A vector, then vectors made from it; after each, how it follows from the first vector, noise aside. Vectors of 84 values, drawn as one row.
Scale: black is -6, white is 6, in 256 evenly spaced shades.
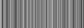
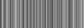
negated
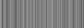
shrunk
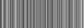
negated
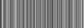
negated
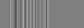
partly zeroed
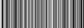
scaled up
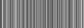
negated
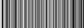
scaled up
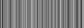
reversed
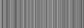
shrunk
